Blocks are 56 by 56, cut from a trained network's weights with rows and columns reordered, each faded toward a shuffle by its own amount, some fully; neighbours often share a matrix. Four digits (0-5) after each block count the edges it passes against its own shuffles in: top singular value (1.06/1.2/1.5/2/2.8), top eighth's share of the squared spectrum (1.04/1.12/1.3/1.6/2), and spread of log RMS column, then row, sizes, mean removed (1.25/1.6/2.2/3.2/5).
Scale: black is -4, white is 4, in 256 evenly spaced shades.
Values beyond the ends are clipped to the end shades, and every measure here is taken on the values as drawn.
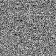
2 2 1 0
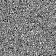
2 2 0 0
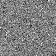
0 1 0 0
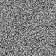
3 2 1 0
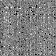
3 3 0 2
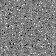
0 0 0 0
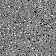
0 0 0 0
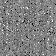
2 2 0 1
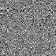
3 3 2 1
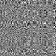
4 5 3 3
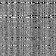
4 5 1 3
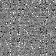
2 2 2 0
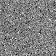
0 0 0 0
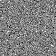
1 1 0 0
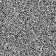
0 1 0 0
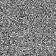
2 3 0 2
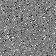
0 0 0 0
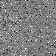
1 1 1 0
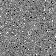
0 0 0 0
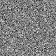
2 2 0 0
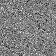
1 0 0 0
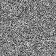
0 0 0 0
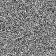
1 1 0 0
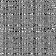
4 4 1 3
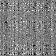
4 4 0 3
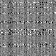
4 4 0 3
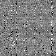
2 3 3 0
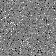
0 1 0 0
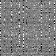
3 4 3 0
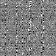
2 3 3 0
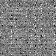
2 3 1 0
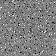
0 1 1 0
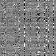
3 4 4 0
